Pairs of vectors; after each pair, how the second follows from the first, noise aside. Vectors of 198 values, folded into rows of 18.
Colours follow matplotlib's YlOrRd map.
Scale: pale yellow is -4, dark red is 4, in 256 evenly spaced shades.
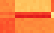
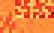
sign-scrambled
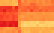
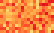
shuffled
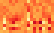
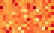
shuffled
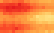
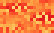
sign-scrambled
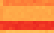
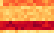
scaled up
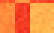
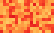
shuffled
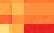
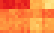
reversed
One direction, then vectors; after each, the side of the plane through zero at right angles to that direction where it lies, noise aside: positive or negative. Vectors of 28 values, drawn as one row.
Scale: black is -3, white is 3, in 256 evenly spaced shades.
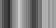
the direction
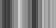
positive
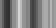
positive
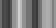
positive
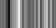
positive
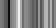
positive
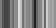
positive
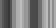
positive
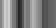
negative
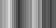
negative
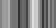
negative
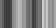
positive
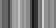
positive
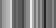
negative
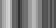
negative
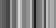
positive
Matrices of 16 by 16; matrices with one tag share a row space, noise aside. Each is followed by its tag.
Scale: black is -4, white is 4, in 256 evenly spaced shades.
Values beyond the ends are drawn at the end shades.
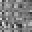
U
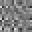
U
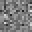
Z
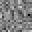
U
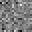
U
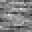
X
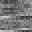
X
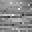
X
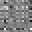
Z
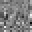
Z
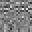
Z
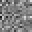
U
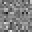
Z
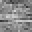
X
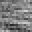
X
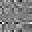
U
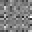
Z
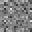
Z
